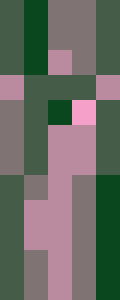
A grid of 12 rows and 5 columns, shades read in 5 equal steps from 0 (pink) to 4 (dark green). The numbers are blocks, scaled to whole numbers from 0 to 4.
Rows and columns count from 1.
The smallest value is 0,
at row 5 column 4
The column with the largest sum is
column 5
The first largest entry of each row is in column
2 2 2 2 3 2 2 5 5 5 5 5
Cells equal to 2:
16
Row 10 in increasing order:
1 1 2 3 4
